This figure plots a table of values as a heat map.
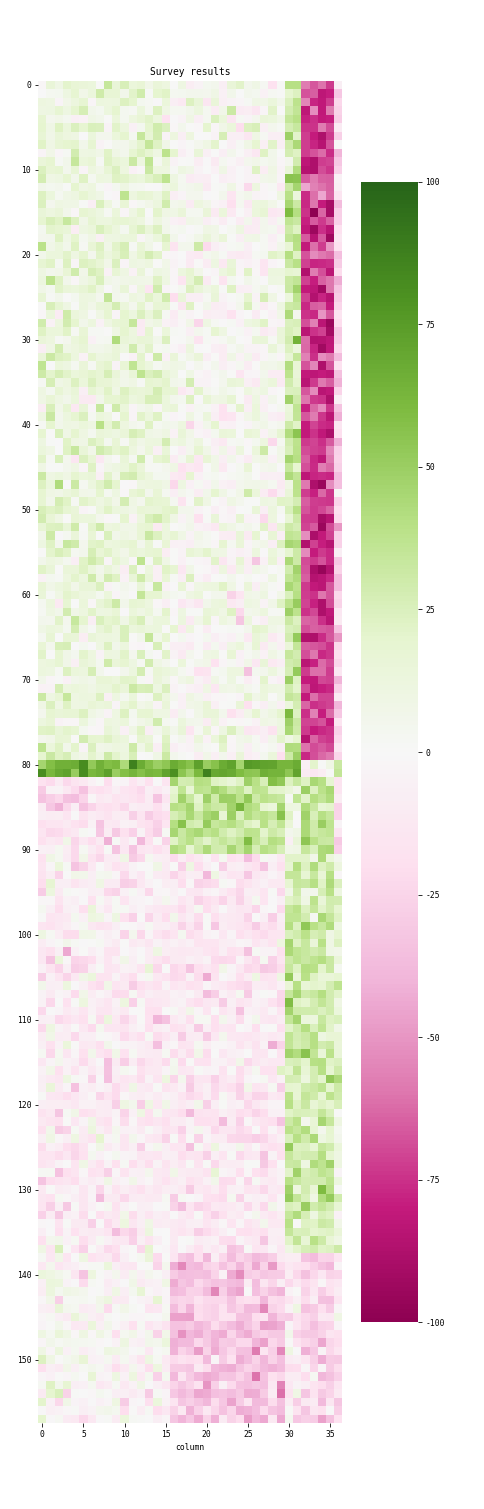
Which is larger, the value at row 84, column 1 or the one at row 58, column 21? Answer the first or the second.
the second
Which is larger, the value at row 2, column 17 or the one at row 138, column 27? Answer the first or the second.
the first
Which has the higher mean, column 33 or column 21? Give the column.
21
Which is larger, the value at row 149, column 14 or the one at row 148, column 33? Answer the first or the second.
the first
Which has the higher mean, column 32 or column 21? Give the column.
21
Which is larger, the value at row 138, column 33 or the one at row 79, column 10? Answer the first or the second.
the second
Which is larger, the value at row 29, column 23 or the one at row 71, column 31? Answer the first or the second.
the second
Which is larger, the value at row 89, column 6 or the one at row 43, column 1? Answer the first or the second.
the second
